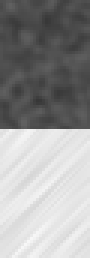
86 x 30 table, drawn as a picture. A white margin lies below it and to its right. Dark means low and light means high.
The table splits into 2 rows of 1 panel. Panel 1,1: low, blotchy, faint in contrast. Panel 2,1: very high, slanting up to the right, faint in contrast.
